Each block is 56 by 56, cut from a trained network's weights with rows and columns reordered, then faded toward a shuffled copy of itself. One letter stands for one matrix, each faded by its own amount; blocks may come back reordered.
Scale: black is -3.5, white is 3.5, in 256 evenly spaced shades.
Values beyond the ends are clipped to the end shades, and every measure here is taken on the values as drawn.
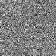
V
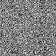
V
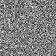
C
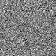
C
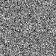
C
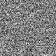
V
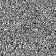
C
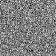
C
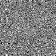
C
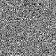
C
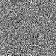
V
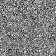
C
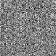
V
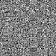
V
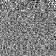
V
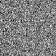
C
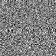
C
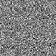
V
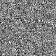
C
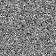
C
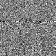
V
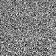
V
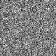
V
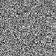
C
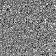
C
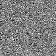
C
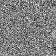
C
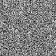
V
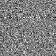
V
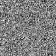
C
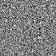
C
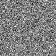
C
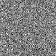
C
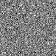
C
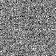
C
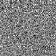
V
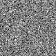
C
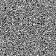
C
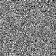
V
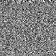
V
